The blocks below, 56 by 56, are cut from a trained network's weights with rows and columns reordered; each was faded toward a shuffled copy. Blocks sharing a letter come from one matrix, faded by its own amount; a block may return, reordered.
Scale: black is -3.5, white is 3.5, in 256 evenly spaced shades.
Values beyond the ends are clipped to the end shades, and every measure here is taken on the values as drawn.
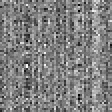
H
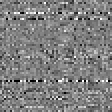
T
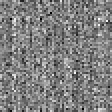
H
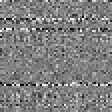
T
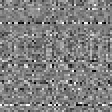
T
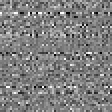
T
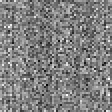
H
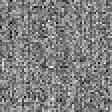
H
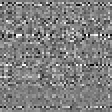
T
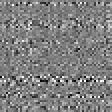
T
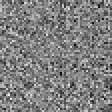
H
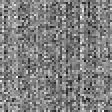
H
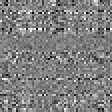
T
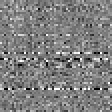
T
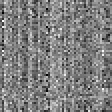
H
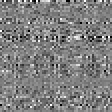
T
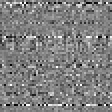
T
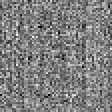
H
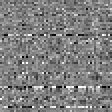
T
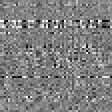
T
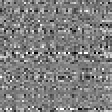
T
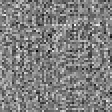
H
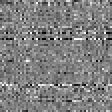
T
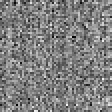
H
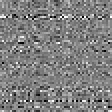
T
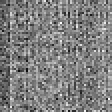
H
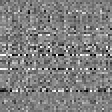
T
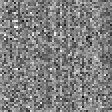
H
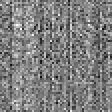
H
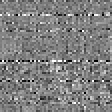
T
